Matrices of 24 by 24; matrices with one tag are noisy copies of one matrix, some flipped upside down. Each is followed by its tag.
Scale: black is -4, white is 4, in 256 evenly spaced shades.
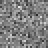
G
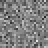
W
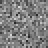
G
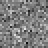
G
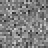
G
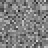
W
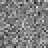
W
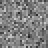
G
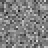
W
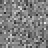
G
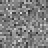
G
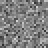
W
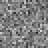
G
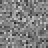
G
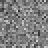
W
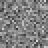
W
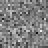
G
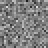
W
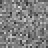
G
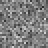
G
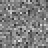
G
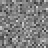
W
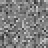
W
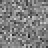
G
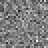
W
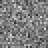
G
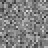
W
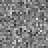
G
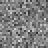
G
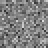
W
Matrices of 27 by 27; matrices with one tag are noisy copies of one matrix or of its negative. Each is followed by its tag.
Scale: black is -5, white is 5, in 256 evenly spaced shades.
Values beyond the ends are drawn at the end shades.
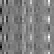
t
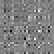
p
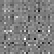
p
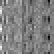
t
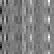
t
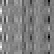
t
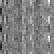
t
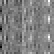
t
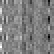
t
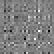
p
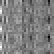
t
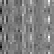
t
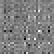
p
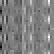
t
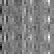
t
